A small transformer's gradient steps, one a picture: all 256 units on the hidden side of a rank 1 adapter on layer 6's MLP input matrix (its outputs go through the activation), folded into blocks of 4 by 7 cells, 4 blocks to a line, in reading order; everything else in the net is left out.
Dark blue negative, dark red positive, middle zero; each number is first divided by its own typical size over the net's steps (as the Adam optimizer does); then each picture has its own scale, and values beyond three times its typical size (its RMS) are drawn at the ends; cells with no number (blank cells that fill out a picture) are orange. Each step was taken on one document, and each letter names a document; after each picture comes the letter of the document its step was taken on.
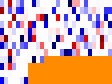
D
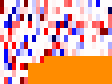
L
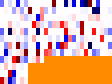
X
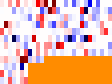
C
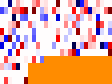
D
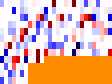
X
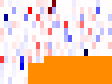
C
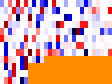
L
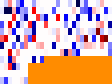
D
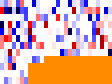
D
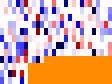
X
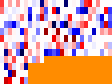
L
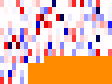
X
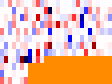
C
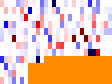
X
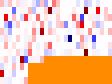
C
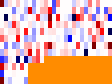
C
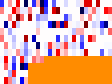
L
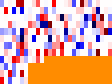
X
